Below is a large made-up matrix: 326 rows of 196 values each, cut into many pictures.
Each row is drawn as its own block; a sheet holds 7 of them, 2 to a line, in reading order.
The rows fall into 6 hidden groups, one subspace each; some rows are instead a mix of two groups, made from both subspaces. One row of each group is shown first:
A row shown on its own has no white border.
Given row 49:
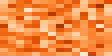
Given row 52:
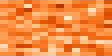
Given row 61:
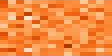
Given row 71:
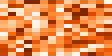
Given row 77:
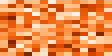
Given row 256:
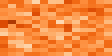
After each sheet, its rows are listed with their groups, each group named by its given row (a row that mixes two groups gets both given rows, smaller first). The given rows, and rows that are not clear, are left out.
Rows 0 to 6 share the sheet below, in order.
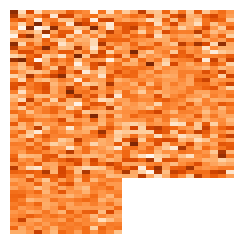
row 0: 61
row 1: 77
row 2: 61
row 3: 49
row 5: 77
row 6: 77
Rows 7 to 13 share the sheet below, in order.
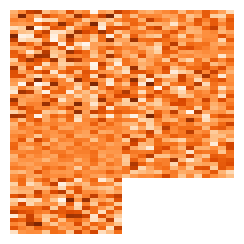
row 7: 49
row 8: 49
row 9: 61
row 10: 61
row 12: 71
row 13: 256
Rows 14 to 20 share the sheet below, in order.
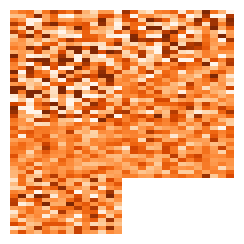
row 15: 49
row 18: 71
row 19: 49
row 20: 61
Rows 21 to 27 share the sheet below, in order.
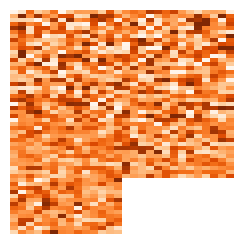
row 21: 77
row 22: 49 and 71
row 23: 256
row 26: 256
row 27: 71
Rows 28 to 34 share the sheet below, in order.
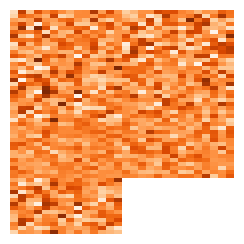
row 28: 61
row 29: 71
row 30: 71
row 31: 49
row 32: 256
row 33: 49
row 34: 71
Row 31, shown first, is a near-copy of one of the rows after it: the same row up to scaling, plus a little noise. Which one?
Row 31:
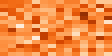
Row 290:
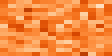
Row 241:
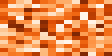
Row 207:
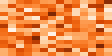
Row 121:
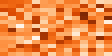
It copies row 121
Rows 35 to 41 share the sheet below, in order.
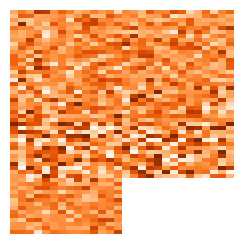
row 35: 71
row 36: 256
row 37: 71 and 256
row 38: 256
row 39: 77
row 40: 49
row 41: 49 and 77
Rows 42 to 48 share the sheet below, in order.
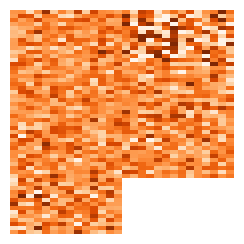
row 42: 77
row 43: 256
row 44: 49
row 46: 61 and 71
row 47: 61
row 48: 61
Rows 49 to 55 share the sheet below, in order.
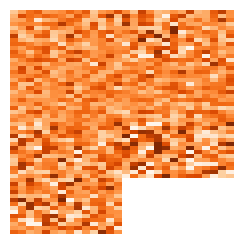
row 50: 256
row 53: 71
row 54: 71
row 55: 256
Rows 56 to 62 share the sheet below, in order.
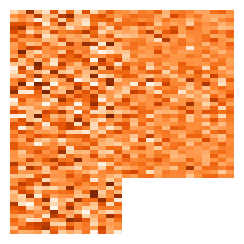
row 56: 77
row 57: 256
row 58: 61
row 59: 61
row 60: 77
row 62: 49
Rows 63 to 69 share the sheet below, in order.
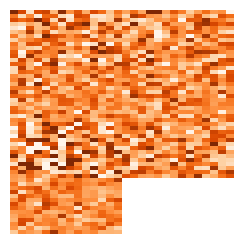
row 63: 77
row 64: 71
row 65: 61
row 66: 49
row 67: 256
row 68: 71
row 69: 71
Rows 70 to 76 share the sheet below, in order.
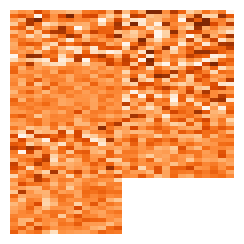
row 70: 52
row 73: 256
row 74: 49 and 256
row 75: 77
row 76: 71
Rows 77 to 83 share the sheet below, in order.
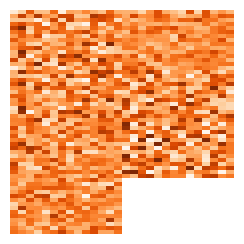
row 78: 77
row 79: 77
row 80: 71
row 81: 256
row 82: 61
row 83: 49 and 61
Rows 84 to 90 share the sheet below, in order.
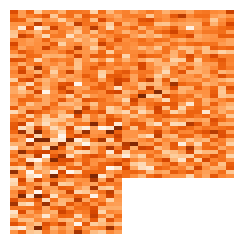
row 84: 61
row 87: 256
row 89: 256
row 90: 61
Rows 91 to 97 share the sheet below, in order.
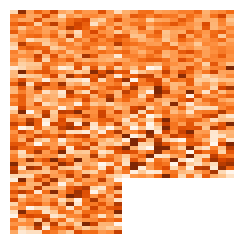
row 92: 49
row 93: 77
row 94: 71
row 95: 77
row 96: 71
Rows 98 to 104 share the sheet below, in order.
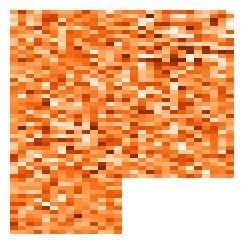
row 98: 256
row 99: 52
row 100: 49
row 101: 256
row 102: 71 and 77
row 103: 61
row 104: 256
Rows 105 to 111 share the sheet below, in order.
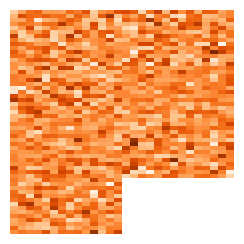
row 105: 49
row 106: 77
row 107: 256
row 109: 52
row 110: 71 and 77
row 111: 49
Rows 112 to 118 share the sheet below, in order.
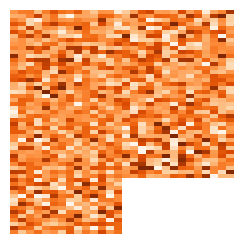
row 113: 49
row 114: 256
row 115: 71
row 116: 61
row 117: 256
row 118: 61
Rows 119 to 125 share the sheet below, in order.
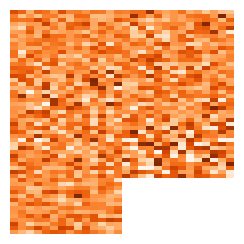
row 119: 77
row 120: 49 and 71
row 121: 49
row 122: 77
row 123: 61
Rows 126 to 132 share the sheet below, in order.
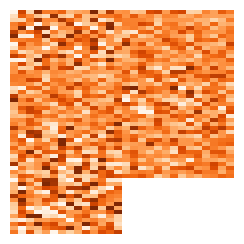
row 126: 61
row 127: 256
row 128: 256
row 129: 256
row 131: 77
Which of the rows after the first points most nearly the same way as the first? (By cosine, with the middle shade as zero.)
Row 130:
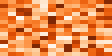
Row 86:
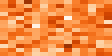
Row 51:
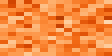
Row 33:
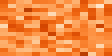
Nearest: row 86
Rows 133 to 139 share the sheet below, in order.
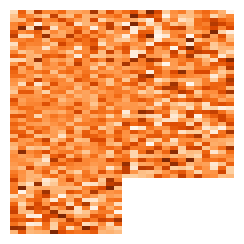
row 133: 61
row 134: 71
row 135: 61
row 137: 49
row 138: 77
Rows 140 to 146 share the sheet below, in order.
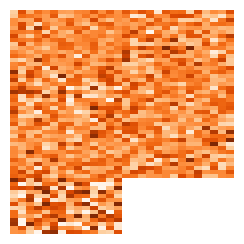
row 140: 61
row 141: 77
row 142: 256
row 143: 71
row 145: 49 and 71
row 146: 77
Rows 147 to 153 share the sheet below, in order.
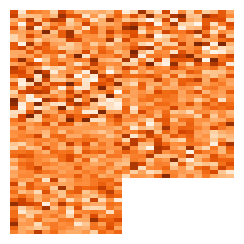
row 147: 61
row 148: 77
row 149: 71
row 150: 77
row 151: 256
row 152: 71
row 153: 256
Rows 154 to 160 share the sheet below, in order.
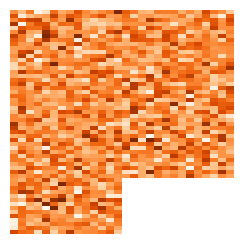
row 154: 71
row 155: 49
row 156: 77
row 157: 71
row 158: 49 and 61
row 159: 61
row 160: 256
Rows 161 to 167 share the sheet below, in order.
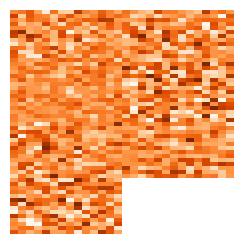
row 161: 256
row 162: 49
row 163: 61
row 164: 77
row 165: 71
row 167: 256
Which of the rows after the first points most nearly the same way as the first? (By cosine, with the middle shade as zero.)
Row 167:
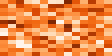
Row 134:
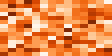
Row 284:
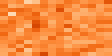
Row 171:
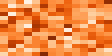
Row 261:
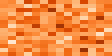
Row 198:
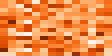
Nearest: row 198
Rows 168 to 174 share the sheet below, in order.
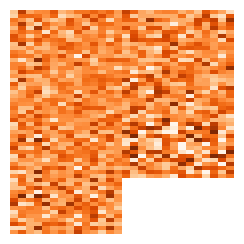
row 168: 61
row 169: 49
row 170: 71
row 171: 71
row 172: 61
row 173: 61
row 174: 61
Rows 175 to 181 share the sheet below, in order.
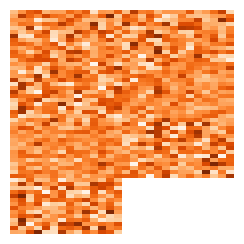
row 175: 49
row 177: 71
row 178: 71
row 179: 77
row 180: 77
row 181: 77
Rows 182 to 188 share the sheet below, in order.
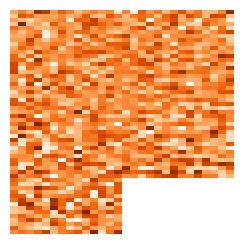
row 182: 71
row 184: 61
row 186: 71
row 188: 49
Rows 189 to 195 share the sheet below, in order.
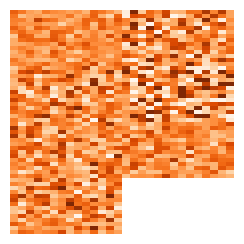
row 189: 49
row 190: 61
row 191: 49
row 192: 49 and 61
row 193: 256
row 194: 71
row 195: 61
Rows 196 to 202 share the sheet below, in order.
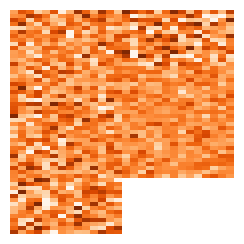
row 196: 61 and 256
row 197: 77
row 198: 77
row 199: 61
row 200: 256
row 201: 71
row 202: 71
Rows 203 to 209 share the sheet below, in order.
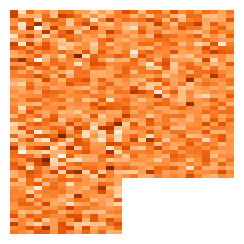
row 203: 61
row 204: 77
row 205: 77
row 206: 61 and 256
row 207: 49
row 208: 61
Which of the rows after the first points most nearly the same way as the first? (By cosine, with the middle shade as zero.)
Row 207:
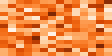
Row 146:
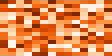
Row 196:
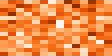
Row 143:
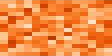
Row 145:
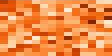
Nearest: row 143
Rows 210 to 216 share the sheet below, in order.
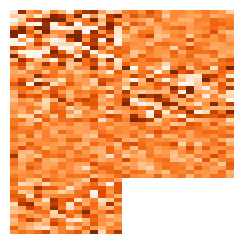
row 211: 71
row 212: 49 and 61
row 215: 256
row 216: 49
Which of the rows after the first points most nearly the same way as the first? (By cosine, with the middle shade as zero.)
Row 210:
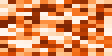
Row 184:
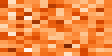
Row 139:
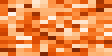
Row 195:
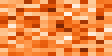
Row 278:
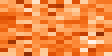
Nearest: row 195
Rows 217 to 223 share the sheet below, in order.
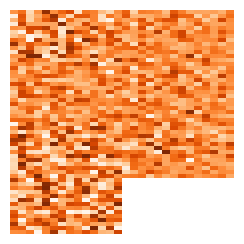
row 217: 256
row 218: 61
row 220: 61
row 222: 256
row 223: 77
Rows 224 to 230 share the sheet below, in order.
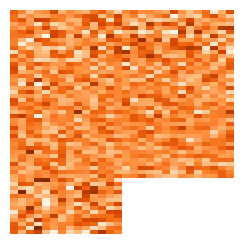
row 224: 49 and 256
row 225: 256
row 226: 61
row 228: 256
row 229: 52
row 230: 71
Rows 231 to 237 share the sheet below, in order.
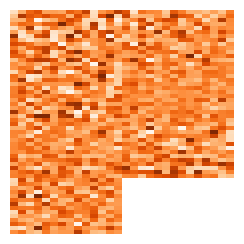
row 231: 49
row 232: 61
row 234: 77
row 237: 61
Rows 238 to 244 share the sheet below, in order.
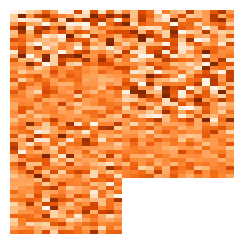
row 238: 77
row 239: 256
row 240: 71
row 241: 49
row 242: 49 and 77
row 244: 49 and 256
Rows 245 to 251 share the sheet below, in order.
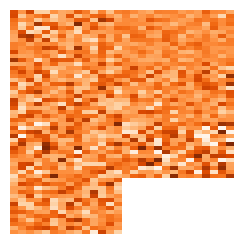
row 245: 61 and 256
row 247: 71
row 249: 71
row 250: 49
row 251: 49
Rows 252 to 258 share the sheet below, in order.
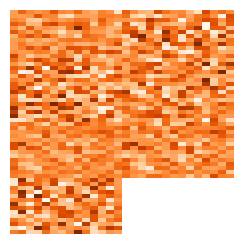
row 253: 49
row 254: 77
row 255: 49
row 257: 256
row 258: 61
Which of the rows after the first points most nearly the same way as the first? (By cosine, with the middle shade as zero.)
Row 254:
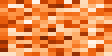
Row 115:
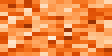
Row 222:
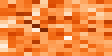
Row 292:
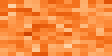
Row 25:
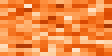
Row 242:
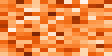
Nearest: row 242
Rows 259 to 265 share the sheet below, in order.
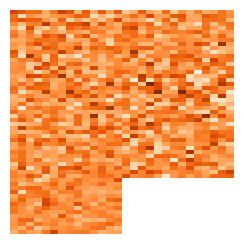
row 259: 77
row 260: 77
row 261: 61 and 77
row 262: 61 and 71
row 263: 77
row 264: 71
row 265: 71
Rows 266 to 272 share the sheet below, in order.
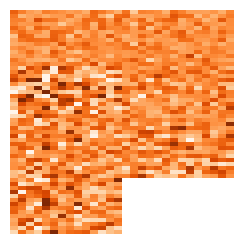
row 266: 49
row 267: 61
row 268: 256
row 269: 256
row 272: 71
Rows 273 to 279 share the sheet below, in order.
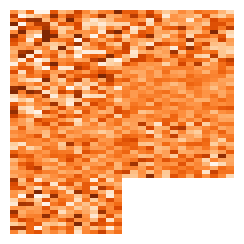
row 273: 71
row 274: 71
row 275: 256
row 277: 256
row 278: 77
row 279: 61
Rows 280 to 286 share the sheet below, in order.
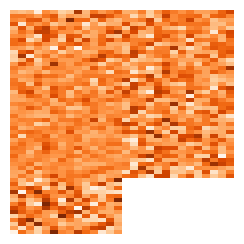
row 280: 71 and 77
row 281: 71
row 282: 49
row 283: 71
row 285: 77
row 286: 71 and 256
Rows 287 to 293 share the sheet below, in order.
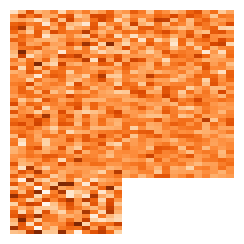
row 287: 77
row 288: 256
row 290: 49
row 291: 71 and 77
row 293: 61 and 77
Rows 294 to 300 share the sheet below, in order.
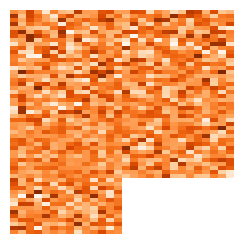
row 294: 256
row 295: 256
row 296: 77
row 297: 49
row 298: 61 and 77
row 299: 49 and 71
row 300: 61
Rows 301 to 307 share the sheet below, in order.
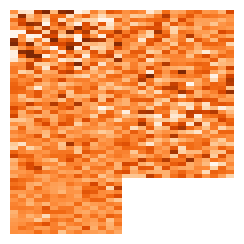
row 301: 256
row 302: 71 and 256
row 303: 77
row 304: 52
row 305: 256
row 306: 77
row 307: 49
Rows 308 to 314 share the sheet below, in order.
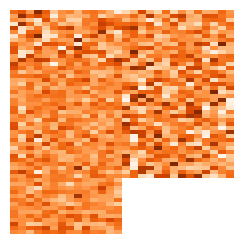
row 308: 71
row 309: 77
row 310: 77
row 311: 256
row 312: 61
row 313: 71 and 77
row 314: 52
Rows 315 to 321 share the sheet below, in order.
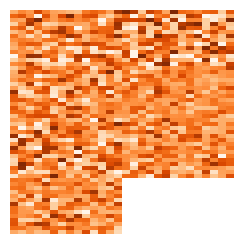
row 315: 52
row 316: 77
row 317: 49
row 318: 71
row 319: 71
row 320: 77
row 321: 49 and 77
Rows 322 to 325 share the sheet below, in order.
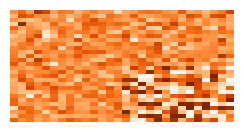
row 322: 71
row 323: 49
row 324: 256
